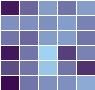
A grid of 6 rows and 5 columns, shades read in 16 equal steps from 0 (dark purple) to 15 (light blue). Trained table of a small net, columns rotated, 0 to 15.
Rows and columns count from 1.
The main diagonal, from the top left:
1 10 11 4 3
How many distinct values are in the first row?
4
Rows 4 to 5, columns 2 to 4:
8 15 4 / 8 14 8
